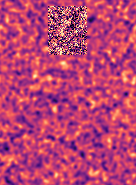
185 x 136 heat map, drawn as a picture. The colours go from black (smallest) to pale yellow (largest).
Overall the values sit about 50% of the way up the scale. The field is mottled with small blotches. No overall slope runs across the table. Values change most from cell to cell in the top middle. There are no regular stripes. An odd patch, rougher than its surroundings, sits in the top middle.
